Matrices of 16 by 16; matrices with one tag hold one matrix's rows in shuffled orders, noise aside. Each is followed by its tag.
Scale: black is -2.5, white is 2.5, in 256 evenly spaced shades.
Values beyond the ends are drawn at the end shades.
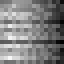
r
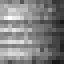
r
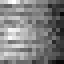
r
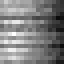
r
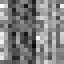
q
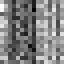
q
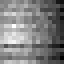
r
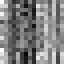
q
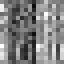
q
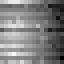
r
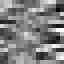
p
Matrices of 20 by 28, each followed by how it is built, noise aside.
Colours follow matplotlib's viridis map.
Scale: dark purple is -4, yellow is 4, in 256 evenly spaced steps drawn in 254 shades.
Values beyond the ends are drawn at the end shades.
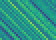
Toeplitz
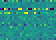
uneven rows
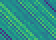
Toeplitz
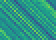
Toeplitz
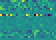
uneven rows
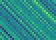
Toeplitz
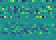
uneven rows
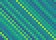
Toeplitz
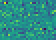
uneven rows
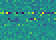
uneven rows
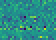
uneven rows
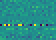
uneven rows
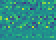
uneven rows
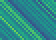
Toeplitz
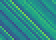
Toeplitz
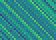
Toeplitz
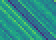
Toeplitz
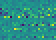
uneven rows
